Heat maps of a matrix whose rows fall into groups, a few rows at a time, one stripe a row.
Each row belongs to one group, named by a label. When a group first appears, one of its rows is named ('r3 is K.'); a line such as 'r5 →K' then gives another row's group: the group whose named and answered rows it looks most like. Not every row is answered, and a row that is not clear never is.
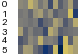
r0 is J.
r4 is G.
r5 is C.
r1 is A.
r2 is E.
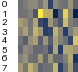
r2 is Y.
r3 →E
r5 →C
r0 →J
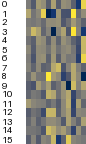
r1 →Y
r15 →J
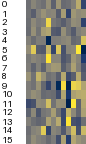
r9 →C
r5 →A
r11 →G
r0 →A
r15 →C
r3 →E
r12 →J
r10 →C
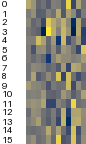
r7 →C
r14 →G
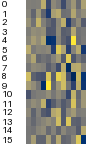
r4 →Y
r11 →Y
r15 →A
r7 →C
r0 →Y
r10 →G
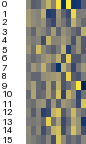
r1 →Y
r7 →E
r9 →A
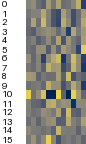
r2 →E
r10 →Y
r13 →J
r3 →G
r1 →E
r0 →A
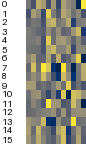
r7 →E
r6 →A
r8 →E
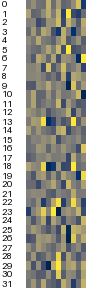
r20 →J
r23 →J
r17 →G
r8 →C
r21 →Y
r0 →A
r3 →E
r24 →Y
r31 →E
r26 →G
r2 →J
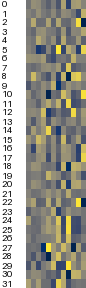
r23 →J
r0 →C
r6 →Y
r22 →A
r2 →A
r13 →Y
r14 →E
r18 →C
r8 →C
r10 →E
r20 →C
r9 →J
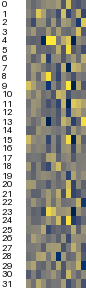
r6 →Y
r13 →E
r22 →A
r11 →C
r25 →Y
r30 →J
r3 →A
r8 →E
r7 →C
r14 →G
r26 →C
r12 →C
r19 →G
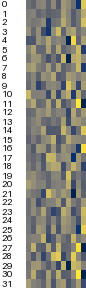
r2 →E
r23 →E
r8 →J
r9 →J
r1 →E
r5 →A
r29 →C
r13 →C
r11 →A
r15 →J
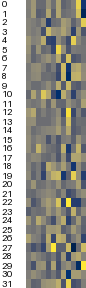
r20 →A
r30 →C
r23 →G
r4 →Y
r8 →C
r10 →E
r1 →A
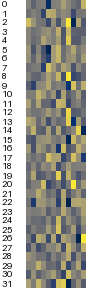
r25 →G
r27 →J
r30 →J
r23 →E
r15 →G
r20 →Y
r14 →A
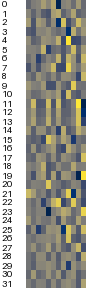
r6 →J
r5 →Y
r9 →Y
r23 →E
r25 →J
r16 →J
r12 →A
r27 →A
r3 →G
